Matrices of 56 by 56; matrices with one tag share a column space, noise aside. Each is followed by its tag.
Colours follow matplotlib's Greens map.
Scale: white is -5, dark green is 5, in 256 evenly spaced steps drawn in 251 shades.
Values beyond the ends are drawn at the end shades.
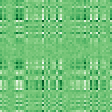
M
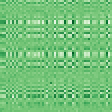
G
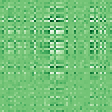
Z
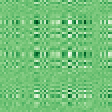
G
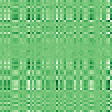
M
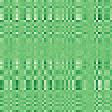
M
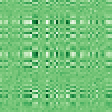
G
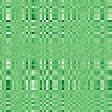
M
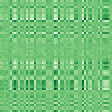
M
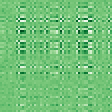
Z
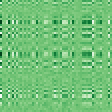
G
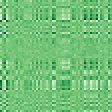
M
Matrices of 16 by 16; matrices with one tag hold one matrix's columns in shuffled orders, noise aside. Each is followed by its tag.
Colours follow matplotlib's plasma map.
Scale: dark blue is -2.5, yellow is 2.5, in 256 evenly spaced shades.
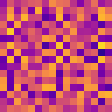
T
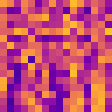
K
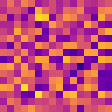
T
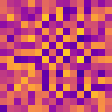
T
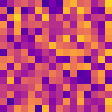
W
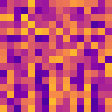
K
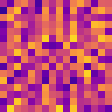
W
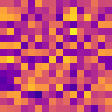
T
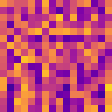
K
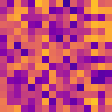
W
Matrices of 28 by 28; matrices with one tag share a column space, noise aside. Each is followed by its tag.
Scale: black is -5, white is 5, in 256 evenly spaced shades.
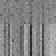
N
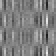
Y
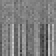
N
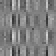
Y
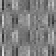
Y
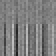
N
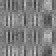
Y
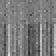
N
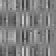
Y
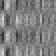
Y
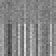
N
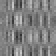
Y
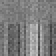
N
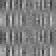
Y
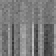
N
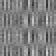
Y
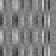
Y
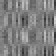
Y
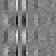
Y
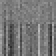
N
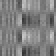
Y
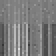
N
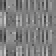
Y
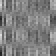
Y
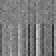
N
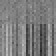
N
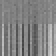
N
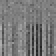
N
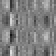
Y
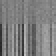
N
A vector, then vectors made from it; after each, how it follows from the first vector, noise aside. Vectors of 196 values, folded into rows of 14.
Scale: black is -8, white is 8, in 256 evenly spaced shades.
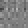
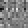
scaled up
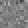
wrapped around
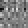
scaled up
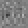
wrapped around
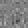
wrapped around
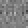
wrapped around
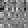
scaled up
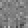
wrapped around
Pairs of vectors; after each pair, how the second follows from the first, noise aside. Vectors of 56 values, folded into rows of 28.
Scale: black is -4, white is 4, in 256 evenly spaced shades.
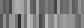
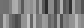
shuffled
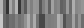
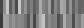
negated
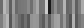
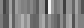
negated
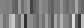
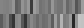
sign-scrambled
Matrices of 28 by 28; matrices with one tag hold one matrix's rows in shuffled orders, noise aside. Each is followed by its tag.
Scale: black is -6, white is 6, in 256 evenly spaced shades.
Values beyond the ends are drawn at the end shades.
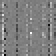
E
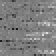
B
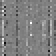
E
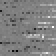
B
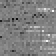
B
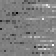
B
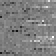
B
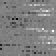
B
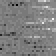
B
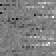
B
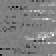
B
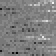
B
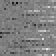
B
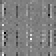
E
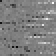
B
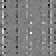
E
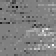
B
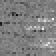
B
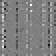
E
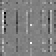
E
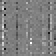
E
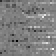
B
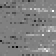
B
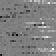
B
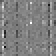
E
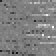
B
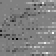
B
